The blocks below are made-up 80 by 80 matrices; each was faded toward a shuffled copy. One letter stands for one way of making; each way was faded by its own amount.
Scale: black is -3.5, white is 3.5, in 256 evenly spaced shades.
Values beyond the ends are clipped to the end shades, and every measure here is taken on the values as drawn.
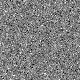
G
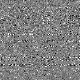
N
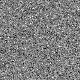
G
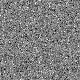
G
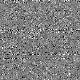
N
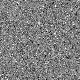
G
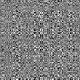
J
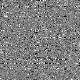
N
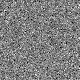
G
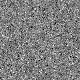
G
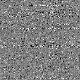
N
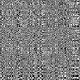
J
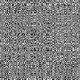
J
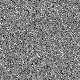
G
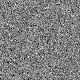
G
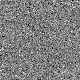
G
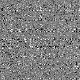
N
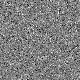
G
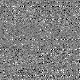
N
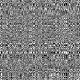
J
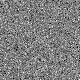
G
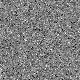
G
